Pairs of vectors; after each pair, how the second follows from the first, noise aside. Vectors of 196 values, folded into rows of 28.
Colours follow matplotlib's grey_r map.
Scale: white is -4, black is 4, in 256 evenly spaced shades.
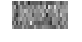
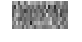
negated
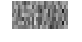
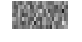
sign-scrambled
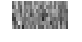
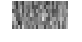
negated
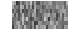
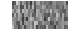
negated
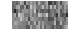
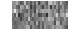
negated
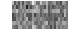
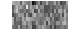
sign-scrambled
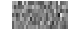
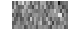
sign-scrambled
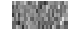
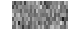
sign-scrambled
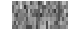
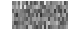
sign-scrambled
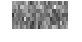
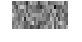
sign-scrambled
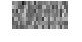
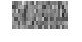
negated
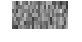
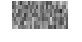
negated
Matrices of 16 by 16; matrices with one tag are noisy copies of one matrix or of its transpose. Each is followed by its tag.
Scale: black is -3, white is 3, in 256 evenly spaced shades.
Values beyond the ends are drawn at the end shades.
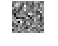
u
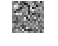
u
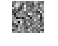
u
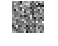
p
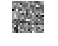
p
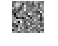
u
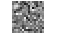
u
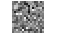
u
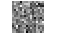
p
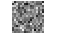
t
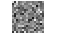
t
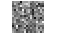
p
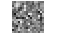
u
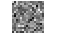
t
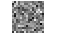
t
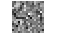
u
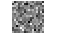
t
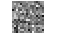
p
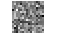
p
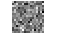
t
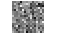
p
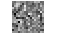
u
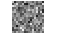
t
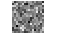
t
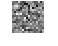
u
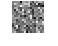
p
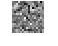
u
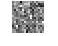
p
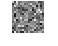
t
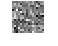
p
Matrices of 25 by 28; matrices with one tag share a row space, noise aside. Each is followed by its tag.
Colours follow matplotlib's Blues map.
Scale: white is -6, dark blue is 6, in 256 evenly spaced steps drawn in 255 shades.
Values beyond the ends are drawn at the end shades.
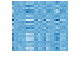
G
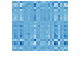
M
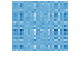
M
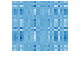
M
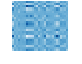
G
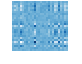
M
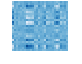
G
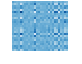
M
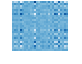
M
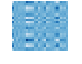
G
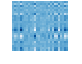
M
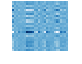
G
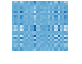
M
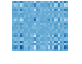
M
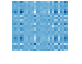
M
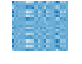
G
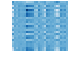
G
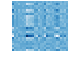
G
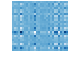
M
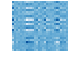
G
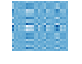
G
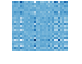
M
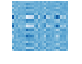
G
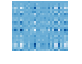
M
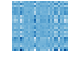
M
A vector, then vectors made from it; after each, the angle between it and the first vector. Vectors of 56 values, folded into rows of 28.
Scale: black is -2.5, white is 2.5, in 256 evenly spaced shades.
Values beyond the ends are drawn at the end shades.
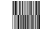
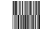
nearly parallel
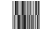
partly aligned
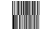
nearly opposite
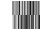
partly aligned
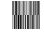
partly aligned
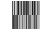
nearly opposite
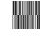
nearly parallel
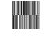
nearly opposite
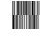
nearly opposite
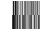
orthogonal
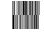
partly opposed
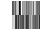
partly aligned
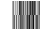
orthogonal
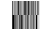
partly opposed
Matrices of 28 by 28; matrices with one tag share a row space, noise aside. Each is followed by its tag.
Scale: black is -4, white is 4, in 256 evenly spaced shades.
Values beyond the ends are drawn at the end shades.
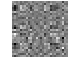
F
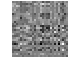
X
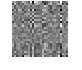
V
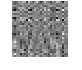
F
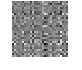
V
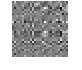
V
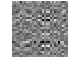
X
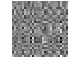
V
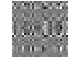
V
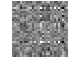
X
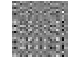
F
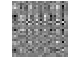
F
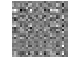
F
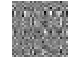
V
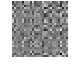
V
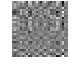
F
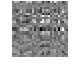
X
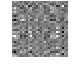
F
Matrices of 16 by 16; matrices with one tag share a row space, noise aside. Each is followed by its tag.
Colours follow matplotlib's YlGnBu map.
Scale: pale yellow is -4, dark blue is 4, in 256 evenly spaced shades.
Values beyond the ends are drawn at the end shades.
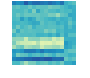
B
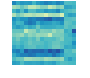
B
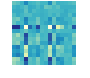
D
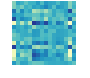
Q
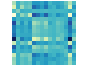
Q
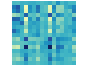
D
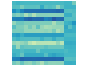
B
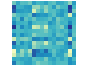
Q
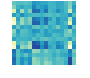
Q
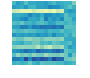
B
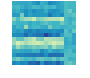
B
